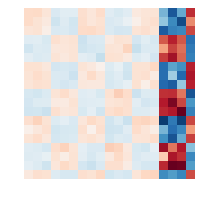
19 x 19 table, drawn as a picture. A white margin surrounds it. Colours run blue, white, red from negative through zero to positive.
Neither half mirrors the other. A vertical seam about 80% of the way across splits the table, and the left part is calmer. The field is checkered. No overall slope runs across the table. The top left is the smoothest part.
